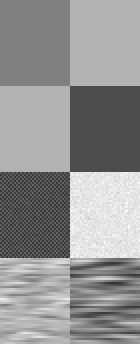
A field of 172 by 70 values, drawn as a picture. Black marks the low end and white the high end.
It is made of 4 by 2 panels. Panel 1,1: middling, flat. Panel 1,2: high, flat. Panel 2,1: high, flat. Panel 2,2: low, flat. Panel 3,1: low, checkered. Panel 3,2: very high, fine-grained, faint in contrast. Panel 4,1: high, streaked across. Panel 4,2: middling, streaked across, strong in contrast.
